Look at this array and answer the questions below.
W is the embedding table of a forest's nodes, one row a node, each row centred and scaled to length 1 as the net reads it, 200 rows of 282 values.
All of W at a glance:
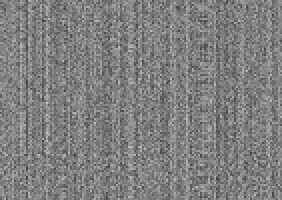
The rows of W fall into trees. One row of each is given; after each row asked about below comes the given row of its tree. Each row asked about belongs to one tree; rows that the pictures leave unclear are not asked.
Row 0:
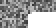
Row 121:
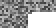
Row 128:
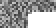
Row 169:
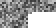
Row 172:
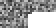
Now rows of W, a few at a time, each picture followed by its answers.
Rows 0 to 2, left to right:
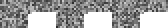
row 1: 128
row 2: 169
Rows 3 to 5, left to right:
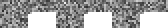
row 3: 128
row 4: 128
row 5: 121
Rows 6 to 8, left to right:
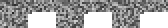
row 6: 121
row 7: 121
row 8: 121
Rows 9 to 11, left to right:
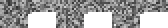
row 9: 172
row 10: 128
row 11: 121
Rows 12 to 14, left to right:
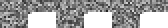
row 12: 0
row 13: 169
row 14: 128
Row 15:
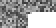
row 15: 0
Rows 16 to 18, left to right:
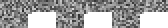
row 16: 128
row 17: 0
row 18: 121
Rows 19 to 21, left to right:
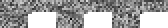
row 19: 169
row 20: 0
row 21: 0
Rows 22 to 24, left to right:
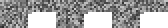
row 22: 128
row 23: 128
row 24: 169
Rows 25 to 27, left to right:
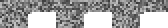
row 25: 128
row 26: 121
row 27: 0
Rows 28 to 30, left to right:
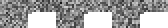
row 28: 128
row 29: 169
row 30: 172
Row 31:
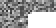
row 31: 121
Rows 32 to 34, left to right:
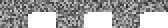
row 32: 128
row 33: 0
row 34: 0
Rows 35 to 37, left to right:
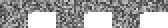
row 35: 169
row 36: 169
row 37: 0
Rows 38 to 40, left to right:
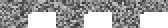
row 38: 121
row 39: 121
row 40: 121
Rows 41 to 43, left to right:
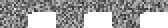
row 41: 0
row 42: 128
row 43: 172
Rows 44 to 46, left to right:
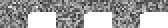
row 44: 128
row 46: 0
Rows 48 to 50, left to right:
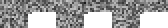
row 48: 128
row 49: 0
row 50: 121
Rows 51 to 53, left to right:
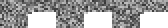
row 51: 0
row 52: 128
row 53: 169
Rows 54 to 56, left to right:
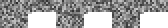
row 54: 128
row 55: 0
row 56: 169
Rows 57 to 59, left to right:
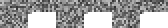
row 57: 128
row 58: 169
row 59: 0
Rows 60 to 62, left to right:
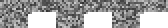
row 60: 128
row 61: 0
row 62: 121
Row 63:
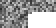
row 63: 169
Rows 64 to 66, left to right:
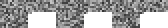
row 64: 169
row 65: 121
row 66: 172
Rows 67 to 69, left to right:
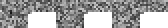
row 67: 0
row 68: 169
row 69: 169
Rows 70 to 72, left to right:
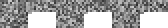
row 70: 169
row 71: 128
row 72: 169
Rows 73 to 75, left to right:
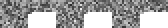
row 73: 172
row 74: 128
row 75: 128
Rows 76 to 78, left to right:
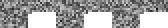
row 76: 169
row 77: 121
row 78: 0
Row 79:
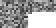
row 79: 121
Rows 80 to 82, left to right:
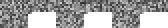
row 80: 128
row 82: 0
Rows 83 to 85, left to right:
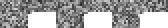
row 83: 0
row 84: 169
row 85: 0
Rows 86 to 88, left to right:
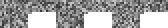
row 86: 128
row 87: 169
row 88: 128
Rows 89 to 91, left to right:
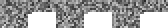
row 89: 172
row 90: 169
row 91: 121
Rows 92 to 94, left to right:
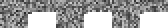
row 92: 0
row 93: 128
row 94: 0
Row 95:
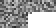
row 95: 169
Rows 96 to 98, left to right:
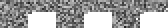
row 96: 121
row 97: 169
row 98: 169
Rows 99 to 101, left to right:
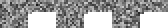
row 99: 169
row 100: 128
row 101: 169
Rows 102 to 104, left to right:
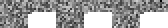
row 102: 172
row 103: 169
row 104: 172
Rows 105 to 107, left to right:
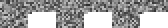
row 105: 121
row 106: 169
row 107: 0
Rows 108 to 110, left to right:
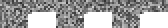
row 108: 121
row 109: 128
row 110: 0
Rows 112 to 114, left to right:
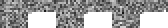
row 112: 169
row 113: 128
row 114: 121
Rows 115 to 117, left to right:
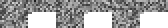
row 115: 169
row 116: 169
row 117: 121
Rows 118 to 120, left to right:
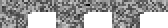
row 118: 0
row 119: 169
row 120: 169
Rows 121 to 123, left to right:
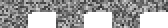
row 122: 0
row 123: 0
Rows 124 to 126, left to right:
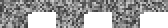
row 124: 169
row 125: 0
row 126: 169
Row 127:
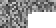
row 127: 128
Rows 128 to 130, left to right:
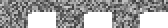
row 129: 169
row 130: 0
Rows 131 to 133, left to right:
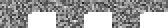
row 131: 128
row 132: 121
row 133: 169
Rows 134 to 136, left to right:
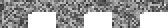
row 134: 169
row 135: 128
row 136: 0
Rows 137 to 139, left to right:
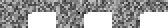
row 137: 169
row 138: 172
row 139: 128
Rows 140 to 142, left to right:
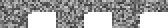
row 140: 169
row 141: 169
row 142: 121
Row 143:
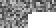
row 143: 0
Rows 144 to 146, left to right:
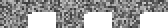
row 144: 0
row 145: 169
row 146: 0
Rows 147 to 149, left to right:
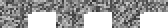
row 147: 121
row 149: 169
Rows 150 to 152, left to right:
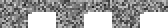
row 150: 169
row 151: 121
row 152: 169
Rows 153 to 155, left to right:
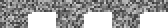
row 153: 169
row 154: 0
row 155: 0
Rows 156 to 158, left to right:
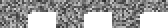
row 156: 0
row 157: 128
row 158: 121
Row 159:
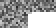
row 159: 128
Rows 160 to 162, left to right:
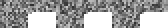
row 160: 169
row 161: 172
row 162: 172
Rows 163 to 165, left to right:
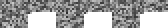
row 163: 0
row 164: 121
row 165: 121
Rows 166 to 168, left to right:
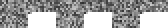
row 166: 0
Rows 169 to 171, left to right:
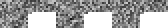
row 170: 121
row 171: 128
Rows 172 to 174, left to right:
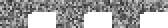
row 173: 128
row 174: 172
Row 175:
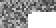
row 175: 128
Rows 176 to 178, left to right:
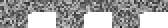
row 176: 0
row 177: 0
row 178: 0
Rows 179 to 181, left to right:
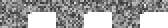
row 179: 0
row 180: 0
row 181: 172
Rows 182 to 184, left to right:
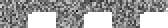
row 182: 128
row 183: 0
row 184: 172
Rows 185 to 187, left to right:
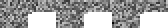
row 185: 169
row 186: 121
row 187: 121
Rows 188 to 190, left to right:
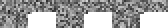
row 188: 0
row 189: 121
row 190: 169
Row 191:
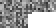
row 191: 172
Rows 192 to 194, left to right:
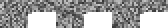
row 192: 128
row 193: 0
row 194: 128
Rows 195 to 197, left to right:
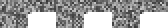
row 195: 0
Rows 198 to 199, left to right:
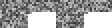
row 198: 0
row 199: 169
